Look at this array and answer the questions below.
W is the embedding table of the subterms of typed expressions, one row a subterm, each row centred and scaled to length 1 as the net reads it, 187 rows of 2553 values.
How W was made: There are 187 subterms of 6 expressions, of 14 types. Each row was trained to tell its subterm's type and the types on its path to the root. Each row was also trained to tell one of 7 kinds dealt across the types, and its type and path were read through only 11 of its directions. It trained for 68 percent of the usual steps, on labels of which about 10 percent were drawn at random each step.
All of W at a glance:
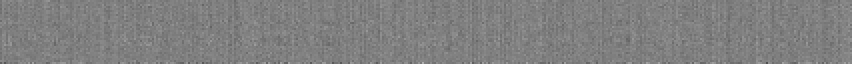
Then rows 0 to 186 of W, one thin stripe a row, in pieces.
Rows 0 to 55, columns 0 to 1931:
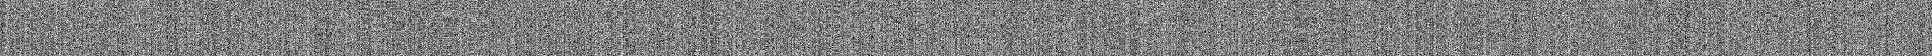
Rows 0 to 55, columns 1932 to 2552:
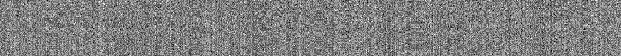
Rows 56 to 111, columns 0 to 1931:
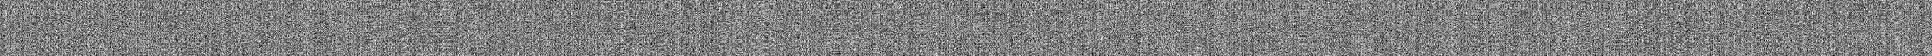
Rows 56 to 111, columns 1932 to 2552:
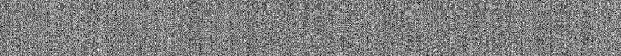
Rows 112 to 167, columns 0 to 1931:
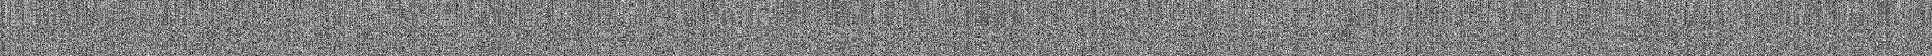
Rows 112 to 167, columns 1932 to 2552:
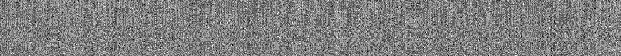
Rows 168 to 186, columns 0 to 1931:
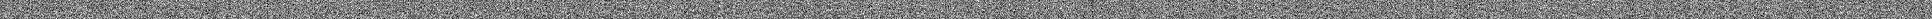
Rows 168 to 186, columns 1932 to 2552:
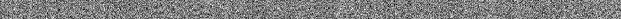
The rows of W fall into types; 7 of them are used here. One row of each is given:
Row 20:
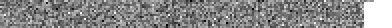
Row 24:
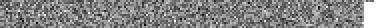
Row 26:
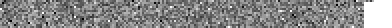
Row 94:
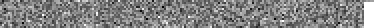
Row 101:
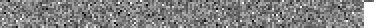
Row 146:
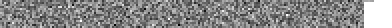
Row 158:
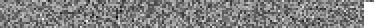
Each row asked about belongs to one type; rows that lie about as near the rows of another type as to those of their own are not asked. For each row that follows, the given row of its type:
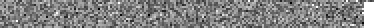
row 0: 158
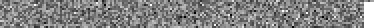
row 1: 146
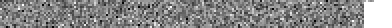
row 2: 94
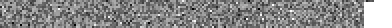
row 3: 158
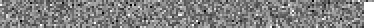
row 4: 146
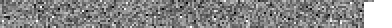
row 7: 20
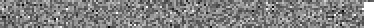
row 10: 158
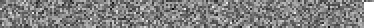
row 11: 24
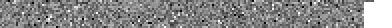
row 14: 101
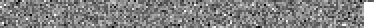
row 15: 158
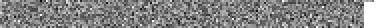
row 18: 146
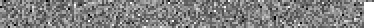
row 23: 26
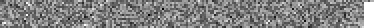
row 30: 24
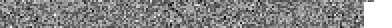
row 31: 158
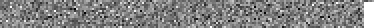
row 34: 20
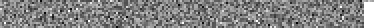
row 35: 146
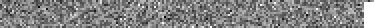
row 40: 26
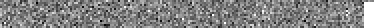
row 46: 26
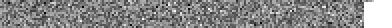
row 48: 26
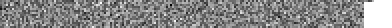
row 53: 24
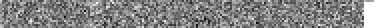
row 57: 146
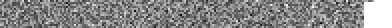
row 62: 24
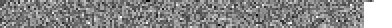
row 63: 24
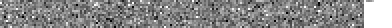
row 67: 94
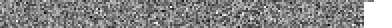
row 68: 158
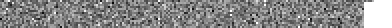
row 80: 24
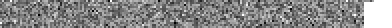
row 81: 101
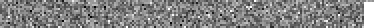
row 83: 94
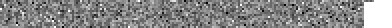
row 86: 101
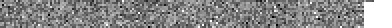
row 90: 158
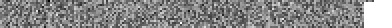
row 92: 26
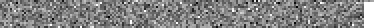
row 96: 94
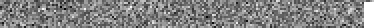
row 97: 26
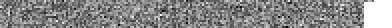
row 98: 20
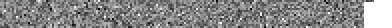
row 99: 158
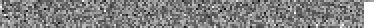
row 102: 146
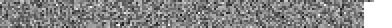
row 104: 24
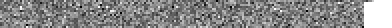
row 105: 20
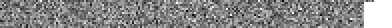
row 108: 24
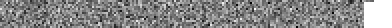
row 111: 24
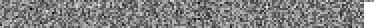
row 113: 146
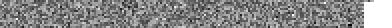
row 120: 146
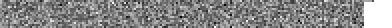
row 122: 146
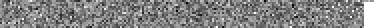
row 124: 146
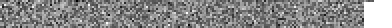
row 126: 158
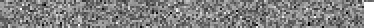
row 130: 158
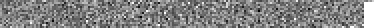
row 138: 20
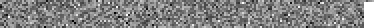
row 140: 26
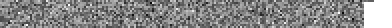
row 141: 158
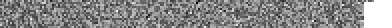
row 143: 24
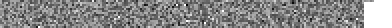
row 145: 146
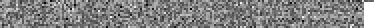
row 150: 101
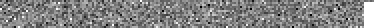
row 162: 101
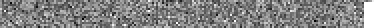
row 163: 26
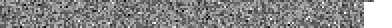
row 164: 158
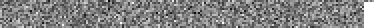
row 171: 20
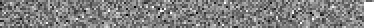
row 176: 24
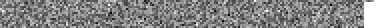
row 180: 24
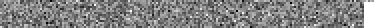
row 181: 94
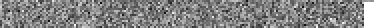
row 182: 146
